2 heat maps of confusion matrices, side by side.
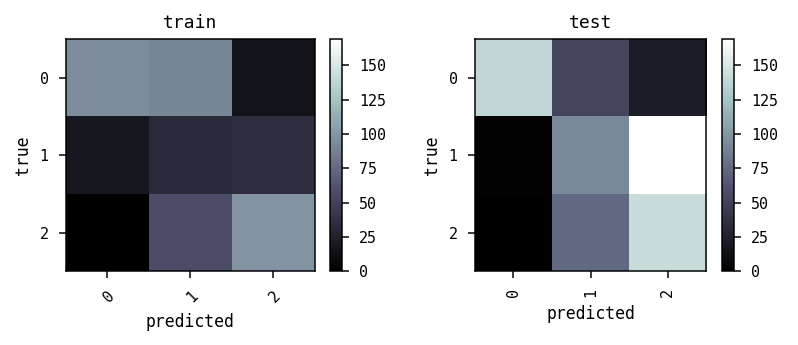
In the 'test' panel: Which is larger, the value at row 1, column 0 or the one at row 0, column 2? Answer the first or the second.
the second
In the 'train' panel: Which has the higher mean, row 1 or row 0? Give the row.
0
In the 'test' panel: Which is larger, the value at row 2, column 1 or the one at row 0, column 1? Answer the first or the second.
the first
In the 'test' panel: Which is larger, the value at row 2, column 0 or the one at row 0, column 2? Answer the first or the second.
the second
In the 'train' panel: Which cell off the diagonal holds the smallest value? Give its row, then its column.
2, 0
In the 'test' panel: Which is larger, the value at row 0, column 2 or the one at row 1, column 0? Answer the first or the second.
the first
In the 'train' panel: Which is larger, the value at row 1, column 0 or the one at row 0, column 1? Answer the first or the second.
the second
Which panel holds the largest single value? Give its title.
test
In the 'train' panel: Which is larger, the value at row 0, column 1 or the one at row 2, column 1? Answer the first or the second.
the first
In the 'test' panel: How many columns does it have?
3
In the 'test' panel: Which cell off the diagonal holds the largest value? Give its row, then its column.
1, 2
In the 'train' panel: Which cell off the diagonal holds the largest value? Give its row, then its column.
0, 1
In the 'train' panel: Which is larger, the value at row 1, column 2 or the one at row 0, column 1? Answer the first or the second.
the second
